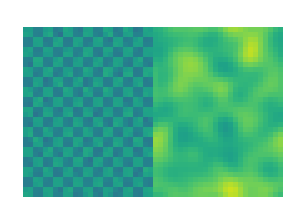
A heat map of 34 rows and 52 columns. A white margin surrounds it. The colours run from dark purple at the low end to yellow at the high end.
The table splits into one row of 2 panels. Panel 1,1: middling, checkered. Panel 1,2: high, blotchy.
